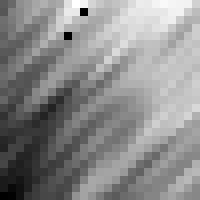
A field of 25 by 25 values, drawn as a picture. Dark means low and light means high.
Two lone cells stand out, each far lower than its neighbours. Streaks slant up to the right. The top right is the ninth with the highest average. There is an overall slope up to the top right. The ninth with the lowest average is the bottom left. Values change most from cell to cell in the top middle.
